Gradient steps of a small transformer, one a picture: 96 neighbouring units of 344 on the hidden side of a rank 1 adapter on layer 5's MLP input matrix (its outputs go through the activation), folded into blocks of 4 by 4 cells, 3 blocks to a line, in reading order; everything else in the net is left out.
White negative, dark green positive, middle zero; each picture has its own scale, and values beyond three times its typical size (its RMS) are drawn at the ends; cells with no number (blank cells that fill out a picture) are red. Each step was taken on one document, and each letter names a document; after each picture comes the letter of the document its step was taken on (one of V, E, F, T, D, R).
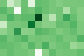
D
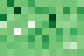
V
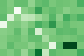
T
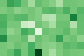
V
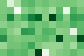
D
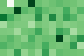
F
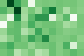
D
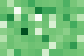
T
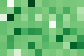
F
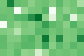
D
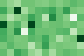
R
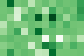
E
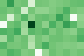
R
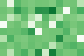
T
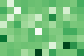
T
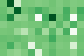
F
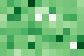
F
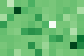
F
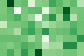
E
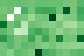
R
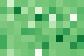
R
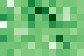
E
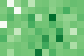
V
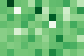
E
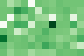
R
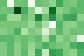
F
